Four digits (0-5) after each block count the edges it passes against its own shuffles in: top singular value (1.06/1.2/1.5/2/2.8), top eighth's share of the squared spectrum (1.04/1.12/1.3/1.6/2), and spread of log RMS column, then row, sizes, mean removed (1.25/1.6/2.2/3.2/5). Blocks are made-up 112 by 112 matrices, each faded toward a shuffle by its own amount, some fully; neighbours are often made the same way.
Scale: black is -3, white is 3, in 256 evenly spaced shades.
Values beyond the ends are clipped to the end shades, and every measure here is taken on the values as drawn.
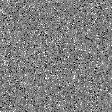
3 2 2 0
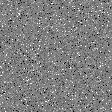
0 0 0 0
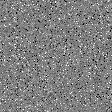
1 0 0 0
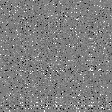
4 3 1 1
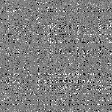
2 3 3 4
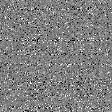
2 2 2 3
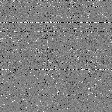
3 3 1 3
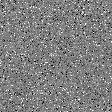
0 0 0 0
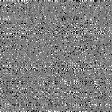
4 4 2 3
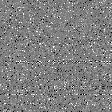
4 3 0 2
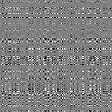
5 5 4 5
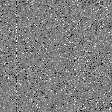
3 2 1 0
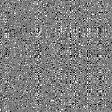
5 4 3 2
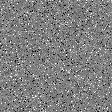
0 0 0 0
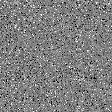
3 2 1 0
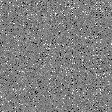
3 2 1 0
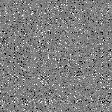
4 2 2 1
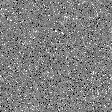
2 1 0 0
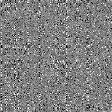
4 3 3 2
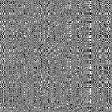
5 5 4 3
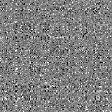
4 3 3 3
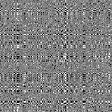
5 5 4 4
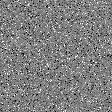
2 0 0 0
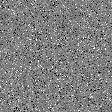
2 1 0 0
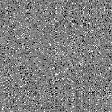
4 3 2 2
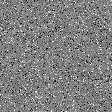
2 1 0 0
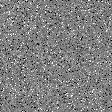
2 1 0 0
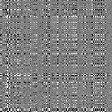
5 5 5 4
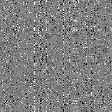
4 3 3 1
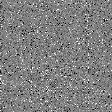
3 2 2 1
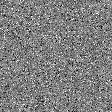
0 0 0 0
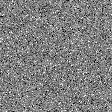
0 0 0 0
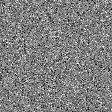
0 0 0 0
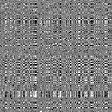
5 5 4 4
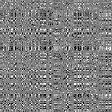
5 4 4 4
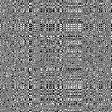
5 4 4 4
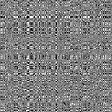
5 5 4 4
